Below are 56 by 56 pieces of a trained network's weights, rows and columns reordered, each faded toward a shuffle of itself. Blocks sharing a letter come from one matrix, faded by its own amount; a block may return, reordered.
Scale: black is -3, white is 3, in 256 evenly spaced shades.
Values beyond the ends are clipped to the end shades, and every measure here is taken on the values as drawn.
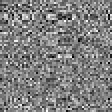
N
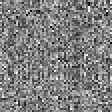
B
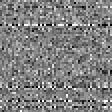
N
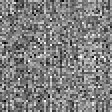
B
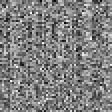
B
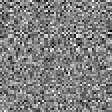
N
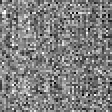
B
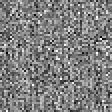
B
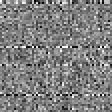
N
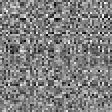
N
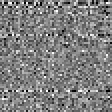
N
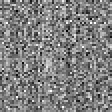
B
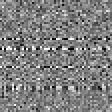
N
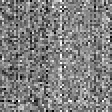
B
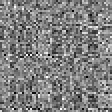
B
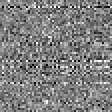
N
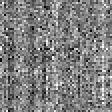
B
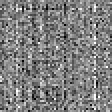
B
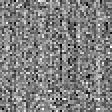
B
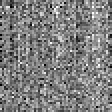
B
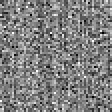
B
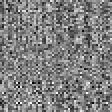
B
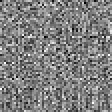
B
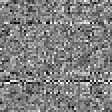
N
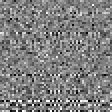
N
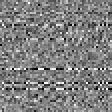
N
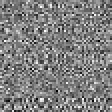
N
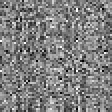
B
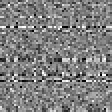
N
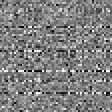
N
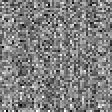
B
